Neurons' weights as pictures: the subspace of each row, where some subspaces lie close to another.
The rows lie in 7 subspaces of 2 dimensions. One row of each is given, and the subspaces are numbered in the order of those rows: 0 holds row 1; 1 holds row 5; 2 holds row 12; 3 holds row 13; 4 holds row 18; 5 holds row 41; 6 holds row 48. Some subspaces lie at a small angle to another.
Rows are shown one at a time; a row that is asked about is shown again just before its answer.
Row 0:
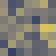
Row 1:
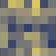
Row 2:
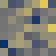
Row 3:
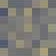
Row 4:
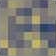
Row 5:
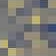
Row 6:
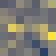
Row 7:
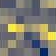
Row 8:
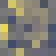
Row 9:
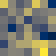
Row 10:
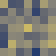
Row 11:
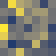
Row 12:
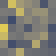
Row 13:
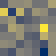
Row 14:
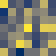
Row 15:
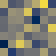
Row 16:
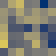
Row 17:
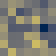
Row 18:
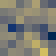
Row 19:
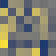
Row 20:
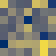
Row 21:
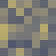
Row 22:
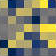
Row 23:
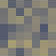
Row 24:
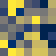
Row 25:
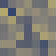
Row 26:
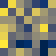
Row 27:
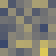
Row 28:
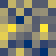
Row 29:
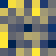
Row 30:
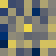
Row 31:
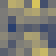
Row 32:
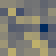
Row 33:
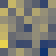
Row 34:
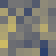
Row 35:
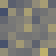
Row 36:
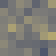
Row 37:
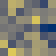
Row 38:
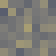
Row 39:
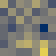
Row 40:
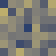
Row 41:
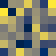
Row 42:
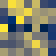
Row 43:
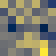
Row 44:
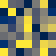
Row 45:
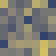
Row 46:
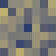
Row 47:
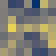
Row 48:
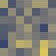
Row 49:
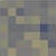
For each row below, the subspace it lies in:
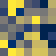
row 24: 1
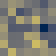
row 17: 3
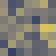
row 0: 1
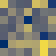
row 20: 4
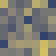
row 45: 4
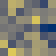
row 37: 1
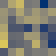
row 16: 6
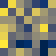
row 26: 6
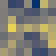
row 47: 0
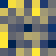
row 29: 0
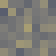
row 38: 5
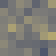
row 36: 4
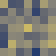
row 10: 0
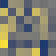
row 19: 0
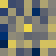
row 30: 0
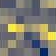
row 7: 4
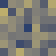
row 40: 5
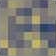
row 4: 3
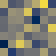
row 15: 1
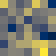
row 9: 4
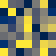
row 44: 5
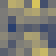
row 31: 0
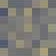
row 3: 3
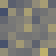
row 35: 3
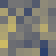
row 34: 0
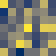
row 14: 5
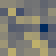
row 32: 3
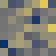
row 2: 1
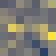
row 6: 4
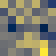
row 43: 6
